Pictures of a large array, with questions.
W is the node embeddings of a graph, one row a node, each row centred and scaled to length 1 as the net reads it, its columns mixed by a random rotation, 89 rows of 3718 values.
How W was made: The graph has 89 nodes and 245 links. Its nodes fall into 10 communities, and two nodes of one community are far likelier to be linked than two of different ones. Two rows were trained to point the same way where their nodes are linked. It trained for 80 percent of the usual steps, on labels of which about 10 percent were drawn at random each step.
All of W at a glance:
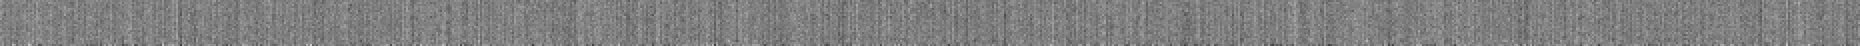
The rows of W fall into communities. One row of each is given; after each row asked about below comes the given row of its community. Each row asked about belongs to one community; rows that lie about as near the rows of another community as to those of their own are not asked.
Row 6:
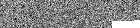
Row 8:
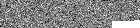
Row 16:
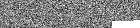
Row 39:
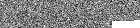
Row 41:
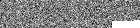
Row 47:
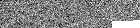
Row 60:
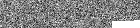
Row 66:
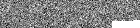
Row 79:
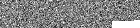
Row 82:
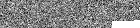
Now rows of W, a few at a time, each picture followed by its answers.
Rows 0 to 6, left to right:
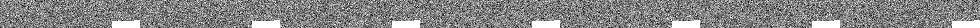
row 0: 6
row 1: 39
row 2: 79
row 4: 47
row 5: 8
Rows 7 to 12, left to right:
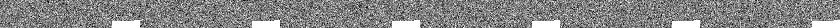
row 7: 8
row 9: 16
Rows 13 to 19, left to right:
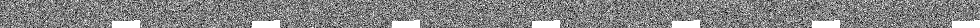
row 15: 66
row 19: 6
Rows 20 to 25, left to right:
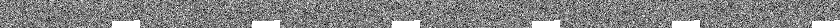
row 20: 41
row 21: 79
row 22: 82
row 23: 60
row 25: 16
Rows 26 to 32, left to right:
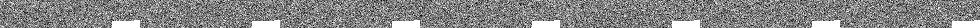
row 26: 82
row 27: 8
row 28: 60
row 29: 82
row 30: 6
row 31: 60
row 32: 8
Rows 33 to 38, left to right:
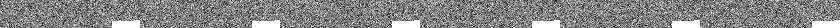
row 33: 16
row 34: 79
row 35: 6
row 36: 6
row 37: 6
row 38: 16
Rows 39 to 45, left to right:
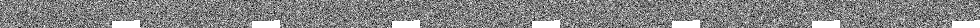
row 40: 8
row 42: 16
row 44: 6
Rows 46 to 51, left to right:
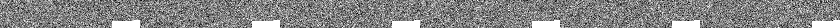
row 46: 47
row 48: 16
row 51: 66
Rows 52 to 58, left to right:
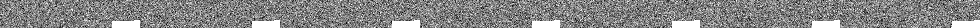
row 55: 41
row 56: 6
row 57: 41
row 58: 82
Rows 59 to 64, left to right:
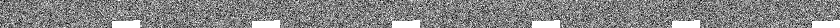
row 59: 47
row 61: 47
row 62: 41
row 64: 47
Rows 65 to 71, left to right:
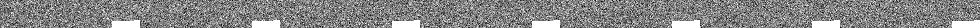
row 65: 47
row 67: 39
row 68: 47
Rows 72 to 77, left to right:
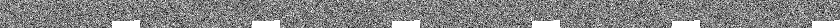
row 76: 16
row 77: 16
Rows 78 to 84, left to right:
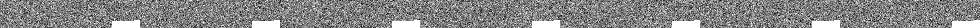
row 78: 82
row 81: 82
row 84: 47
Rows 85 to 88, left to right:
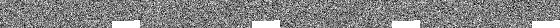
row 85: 39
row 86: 41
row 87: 8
